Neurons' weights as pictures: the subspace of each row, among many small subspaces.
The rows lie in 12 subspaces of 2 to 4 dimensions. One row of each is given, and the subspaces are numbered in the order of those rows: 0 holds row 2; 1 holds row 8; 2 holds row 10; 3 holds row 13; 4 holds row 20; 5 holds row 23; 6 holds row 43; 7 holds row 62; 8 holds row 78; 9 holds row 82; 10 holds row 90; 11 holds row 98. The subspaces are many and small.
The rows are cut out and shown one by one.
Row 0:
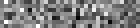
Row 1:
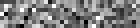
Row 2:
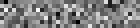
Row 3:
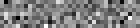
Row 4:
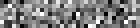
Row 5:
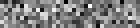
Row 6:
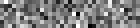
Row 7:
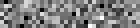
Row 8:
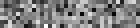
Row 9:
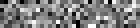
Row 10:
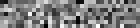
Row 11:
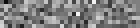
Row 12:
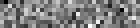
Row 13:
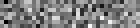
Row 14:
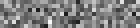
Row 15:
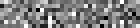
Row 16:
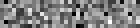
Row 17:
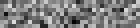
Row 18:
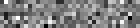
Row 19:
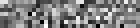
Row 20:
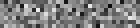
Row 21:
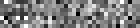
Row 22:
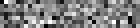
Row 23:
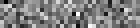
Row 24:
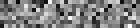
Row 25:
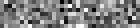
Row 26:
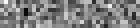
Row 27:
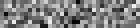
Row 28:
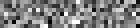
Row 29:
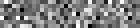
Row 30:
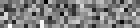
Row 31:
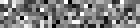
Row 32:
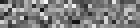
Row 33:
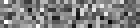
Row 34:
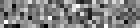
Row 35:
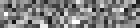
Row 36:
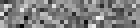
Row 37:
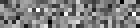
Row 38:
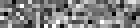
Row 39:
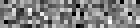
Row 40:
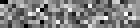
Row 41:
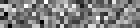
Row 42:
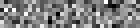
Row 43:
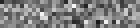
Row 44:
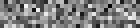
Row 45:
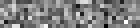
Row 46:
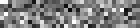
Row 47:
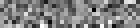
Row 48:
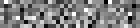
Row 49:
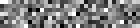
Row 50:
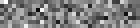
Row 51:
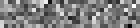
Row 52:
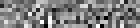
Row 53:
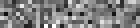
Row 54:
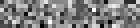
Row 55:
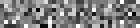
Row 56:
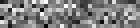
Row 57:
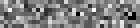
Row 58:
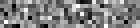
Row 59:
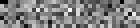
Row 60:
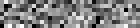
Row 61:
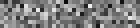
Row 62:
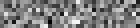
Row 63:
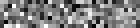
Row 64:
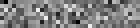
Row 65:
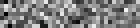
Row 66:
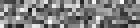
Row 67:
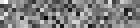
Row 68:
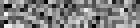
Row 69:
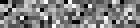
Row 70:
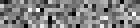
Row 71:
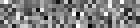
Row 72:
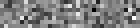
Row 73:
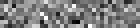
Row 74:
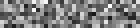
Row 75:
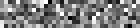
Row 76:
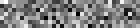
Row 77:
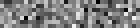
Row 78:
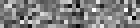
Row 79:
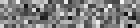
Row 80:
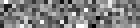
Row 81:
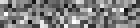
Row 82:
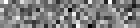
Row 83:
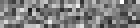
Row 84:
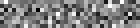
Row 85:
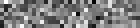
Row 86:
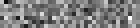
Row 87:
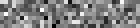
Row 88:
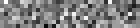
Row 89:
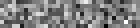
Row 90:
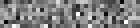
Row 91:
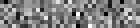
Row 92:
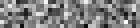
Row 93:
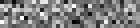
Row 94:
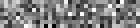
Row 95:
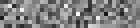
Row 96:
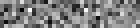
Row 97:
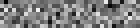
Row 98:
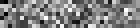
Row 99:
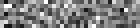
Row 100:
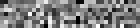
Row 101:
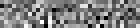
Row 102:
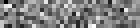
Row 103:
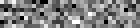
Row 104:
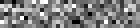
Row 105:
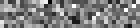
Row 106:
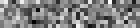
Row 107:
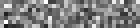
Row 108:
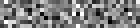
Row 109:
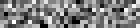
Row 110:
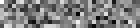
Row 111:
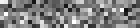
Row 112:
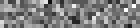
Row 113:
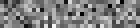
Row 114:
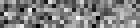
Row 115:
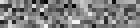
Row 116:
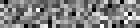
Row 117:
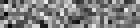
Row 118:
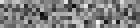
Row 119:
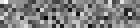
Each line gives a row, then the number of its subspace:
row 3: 9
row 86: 9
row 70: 2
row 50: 0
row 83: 8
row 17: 7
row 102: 5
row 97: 0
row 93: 4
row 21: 9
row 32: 1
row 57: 1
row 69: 1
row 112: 6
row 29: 9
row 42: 0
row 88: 9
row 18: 9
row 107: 5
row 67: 11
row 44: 4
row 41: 2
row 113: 1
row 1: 3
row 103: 4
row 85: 8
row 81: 7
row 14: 7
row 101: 2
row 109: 7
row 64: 0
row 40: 0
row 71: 5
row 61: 4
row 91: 5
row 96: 8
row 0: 3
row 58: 10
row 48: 9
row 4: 10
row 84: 0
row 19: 2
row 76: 11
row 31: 1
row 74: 4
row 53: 1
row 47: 0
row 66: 8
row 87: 1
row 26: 10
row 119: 11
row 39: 8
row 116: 0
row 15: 2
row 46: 7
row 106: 9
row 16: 8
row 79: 6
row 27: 7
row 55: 11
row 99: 5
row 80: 8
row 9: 9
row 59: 7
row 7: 3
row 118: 6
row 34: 10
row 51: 6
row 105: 6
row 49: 2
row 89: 10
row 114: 3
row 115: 1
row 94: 1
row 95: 9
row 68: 5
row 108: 8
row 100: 2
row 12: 10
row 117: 11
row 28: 7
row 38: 1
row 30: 2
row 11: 8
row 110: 9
